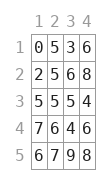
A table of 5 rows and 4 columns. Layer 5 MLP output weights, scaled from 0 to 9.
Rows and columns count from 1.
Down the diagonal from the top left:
0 5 5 6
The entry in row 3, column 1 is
5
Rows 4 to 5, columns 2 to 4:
6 4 6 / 7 9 8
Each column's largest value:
7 7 9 8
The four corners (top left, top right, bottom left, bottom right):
0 6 6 8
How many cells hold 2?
1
